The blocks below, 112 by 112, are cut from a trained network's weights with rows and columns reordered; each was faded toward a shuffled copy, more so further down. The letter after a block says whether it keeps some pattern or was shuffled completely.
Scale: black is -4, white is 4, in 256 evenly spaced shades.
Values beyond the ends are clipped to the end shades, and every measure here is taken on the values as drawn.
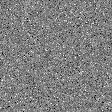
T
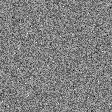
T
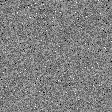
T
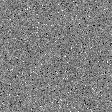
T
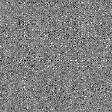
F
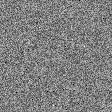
T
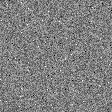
T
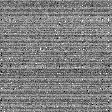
F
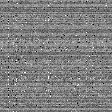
F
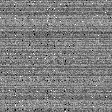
F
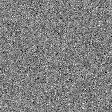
T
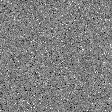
T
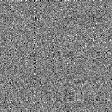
F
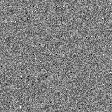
F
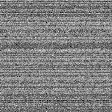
F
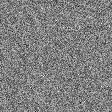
T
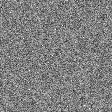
T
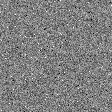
T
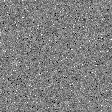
T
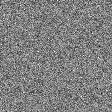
T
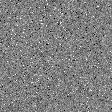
T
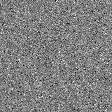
T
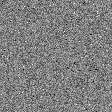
T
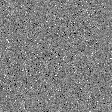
T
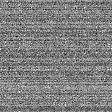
F
